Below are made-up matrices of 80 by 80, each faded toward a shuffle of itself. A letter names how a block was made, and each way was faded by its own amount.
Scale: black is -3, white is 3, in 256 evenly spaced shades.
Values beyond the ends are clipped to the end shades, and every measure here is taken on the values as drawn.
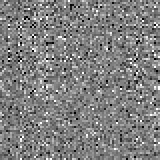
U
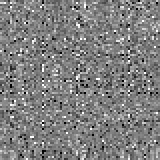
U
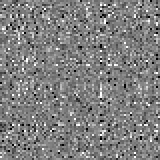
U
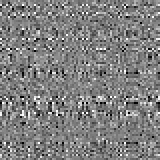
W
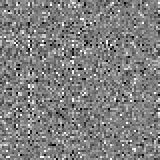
U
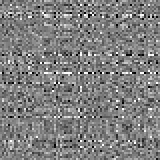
W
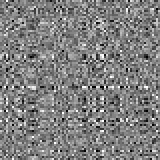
W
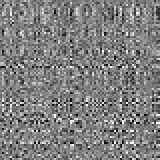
W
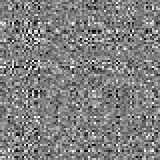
W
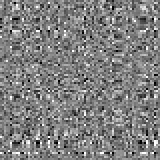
W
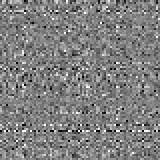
W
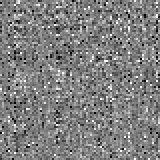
U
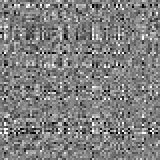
W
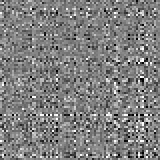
W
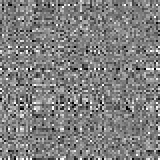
W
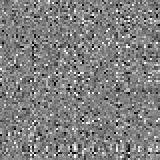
U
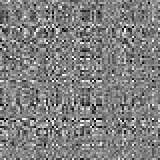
W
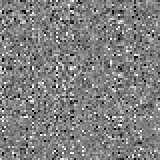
U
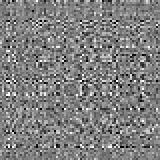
W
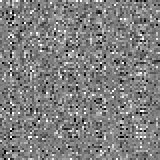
U
